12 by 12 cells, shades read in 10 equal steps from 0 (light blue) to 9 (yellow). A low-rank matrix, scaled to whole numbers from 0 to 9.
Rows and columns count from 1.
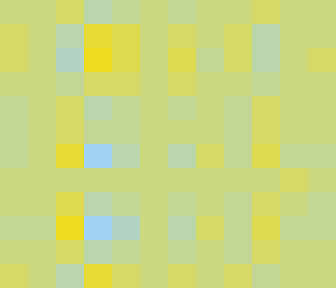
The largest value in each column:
6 5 9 9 7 5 7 6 6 7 6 6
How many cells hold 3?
11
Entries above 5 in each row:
2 5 6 3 2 2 3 1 2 3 2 5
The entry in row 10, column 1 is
4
